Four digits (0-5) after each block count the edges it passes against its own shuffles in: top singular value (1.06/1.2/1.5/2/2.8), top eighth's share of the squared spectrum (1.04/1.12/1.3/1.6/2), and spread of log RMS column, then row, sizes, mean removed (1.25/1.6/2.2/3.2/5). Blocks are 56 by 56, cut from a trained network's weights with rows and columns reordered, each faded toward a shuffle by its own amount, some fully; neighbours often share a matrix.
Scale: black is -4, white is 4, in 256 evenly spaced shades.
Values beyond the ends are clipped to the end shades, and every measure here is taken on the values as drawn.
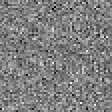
3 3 1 1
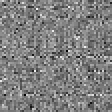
4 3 1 2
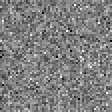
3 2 0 0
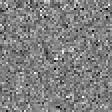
3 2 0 1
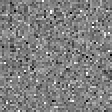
2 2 0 0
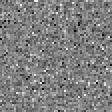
0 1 0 0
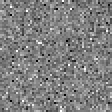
1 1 0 0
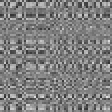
5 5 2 5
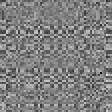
5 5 2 4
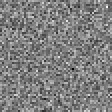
3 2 0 1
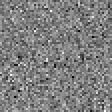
3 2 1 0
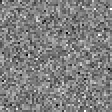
0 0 0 0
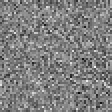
3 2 0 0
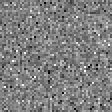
0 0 0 0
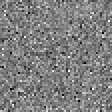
2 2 0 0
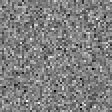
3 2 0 0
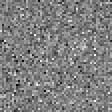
0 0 0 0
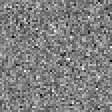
1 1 0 0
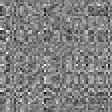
4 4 3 3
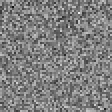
1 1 0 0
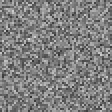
0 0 0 0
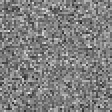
2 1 0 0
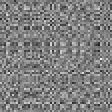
5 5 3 4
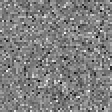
1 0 0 0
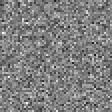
3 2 0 1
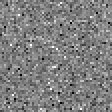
0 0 0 0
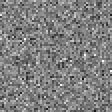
1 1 0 0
